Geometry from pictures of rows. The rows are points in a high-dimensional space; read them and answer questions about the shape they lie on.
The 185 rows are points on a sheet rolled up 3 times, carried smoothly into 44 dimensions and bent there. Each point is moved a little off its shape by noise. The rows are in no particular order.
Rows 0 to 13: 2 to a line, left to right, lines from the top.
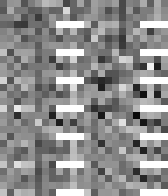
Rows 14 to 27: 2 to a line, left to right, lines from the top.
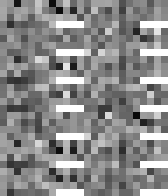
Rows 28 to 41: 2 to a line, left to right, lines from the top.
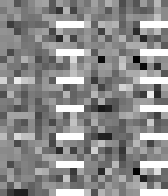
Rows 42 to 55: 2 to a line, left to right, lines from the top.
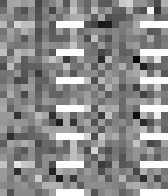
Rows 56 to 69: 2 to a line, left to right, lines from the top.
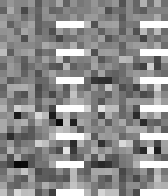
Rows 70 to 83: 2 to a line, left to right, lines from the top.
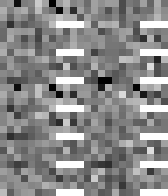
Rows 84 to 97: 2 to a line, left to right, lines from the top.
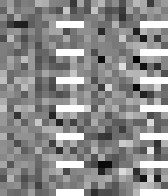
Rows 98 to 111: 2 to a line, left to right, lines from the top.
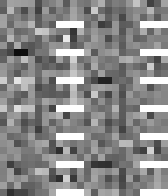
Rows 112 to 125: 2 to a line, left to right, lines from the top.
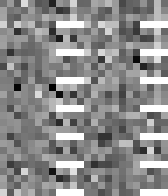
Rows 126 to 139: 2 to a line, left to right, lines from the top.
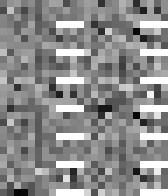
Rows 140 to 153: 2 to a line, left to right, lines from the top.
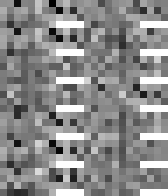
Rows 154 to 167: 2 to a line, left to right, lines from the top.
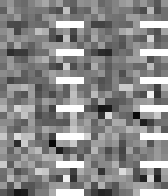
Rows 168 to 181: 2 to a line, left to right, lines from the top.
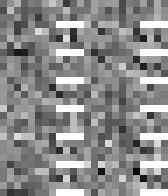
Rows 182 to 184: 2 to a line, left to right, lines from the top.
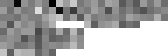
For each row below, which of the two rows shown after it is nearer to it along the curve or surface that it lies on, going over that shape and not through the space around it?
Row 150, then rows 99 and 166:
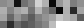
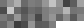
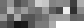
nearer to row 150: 166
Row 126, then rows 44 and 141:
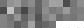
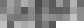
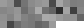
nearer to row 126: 44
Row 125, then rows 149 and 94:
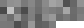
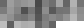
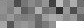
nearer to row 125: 149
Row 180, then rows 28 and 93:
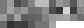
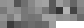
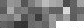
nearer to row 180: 93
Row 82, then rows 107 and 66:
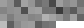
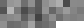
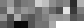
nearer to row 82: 107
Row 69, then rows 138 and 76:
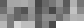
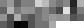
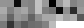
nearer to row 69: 76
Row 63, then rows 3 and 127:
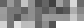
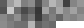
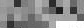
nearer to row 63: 3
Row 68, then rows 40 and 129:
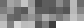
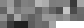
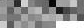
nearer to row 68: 129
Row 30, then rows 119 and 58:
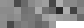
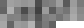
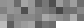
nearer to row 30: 58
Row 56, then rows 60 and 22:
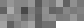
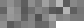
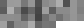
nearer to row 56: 60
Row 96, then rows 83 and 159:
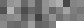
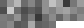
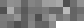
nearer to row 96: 159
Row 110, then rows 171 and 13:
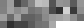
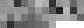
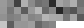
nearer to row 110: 171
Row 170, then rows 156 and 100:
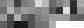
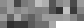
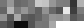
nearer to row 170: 100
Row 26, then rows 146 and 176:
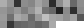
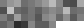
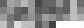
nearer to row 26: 146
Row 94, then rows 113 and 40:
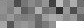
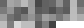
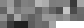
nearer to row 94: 40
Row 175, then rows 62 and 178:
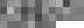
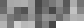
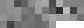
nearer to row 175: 178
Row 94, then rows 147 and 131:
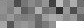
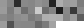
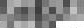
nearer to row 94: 147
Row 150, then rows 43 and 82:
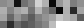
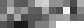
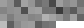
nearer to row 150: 43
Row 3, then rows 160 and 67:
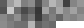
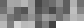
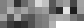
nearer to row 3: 160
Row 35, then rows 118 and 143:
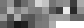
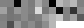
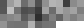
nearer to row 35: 118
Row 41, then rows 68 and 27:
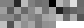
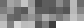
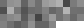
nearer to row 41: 68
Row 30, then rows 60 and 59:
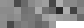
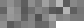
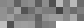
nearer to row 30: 59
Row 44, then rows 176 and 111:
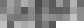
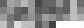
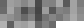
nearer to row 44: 111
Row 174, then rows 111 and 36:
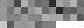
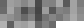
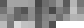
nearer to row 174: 111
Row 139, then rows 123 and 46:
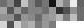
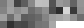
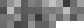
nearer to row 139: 46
